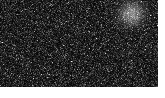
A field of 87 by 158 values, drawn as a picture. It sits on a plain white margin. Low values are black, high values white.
No row or column stands out. One bump rises in the top right. Most values sit low, with a long tail of high ones. The top right is the ninth with the highest average.
